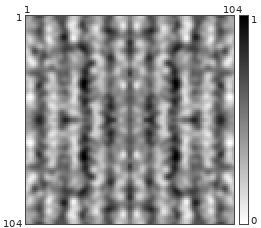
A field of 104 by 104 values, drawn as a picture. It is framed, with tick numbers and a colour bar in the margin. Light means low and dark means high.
Slope: none. Stripes: upright, repeating 9 times. Mirror symmetry: left to right and top to bottom. Seam: none.
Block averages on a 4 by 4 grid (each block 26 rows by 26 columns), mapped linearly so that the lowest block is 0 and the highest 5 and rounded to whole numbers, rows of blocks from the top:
1331
0550
0550
1331
